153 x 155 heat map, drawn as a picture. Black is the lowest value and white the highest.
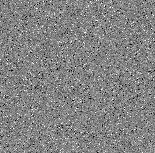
Average level on the scale: 50%. Histogram: heavy tails on both sides. Mirror symmetry: none. Stripes: none. Grain: fine. Seam: none.
